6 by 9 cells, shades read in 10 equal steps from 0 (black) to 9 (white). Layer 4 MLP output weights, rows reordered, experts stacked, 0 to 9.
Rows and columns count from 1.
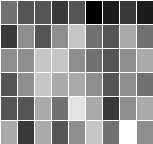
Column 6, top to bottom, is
0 4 4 5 6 7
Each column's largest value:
6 5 7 7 8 7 4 9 6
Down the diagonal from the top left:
4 5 7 6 8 7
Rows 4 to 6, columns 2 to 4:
5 7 6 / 3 6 4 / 2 6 3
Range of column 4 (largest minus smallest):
5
